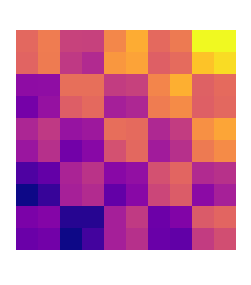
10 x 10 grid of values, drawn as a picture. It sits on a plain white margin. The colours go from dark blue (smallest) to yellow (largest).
No lone cell stands out from its neighbours. The top right is the ninth with the highest average. A checkerboard runs through the table. The bottom left is the ninth with the lowest average. Values rise toward the top right.
